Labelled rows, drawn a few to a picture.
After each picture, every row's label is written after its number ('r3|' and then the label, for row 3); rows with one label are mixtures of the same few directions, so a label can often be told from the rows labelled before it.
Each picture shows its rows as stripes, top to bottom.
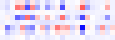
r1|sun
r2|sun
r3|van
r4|sun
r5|van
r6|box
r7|box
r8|sun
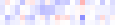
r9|box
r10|van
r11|van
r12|box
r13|box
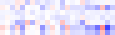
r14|sun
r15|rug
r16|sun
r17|box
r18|sun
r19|rug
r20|rug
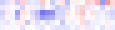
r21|rug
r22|box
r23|van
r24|van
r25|sun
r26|box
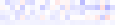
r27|box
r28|rug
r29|sun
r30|rug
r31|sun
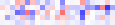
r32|sun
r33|rug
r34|sun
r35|box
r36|sun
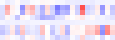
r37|van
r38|box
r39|box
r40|van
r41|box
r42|rug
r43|rug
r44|box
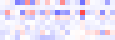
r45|sun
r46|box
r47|box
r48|box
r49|box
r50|sun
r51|rug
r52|van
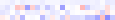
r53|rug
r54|sun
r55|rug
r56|rug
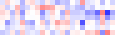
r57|box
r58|van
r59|rug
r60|rug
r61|box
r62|box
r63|rug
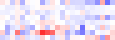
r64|rug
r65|van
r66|sun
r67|rug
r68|van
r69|box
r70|van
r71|rug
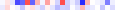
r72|sun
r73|box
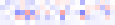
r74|box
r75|rug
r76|sun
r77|sun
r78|sun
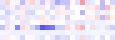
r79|box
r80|rug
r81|box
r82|rug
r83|van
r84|van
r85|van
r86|box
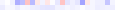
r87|sun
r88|van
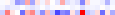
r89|sun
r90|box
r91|box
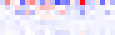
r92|box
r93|van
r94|sun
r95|van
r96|van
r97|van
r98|box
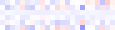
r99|rug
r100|box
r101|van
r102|van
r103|box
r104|box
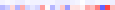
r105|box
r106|rug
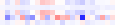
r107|van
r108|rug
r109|van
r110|box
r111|sun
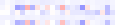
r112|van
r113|sun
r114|rug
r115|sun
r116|sun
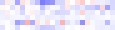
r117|van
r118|rug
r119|box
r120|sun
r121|sun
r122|van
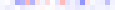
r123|sun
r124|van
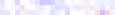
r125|van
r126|box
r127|rug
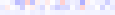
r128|sun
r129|box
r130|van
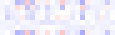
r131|sun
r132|sun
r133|box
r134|box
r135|van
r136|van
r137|sun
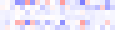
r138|sun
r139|rug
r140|sun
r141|van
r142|sun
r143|box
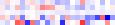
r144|box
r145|van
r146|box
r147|rug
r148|sun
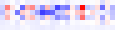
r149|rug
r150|box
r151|van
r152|box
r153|rug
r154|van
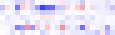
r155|sun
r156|van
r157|van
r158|van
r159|sun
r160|sun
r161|rug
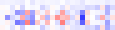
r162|sun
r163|rug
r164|sun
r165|box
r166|sun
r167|rug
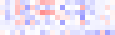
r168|van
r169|sun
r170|van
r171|box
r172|sun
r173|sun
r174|rug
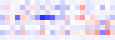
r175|sun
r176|box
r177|sun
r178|van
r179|rug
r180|rug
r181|rug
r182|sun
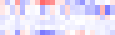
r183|van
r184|rug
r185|rug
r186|rug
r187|van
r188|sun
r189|van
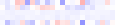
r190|sun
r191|van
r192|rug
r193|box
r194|box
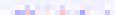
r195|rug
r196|sun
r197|sun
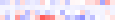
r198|rug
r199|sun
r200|sun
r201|van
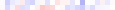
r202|box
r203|van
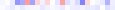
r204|sun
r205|rug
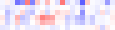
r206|sun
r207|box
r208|box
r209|van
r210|van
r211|rug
